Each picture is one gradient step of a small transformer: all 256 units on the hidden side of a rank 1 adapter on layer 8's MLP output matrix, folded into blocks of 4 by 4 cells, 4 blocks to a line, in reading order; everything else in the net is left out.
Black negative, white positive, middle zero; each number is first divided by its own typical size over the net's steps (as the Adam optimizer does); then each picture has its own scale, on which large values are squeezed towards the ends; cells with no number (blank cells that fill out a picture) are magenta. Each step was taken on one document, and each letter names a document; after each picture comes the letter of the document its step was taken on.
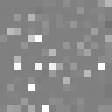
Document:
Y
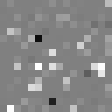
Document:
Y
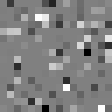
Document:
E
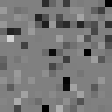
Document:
E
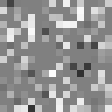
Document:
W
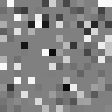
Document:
E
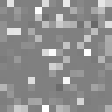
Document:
E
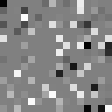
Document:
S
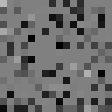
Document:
W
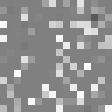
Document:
S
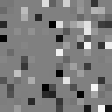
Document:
S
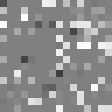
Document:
S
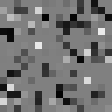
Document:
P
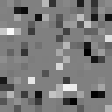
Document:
E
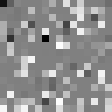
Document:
W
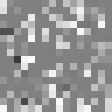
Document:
W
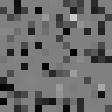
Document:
P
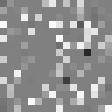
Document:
S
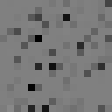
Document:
Y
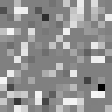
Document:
P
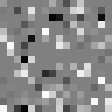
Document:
W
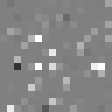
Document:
Y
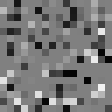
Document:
P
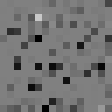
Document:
Y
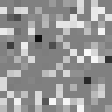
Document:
P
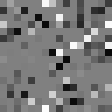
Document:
E
